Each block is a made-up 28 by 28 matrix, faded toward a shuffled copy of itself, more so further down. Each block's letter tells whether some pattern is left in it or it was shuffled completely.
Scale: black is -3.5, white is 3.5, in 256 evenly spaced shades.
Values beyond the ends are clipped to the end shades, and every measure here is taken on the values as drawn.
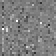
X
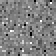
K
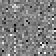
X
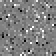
K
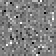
K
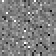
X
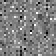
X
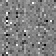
X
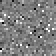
K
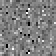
X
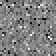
K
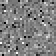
K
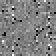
X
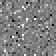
K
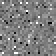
K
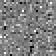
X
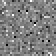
K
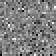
K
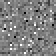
K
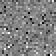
K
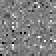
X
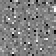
X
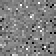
K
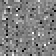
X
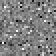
K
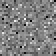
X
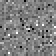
K
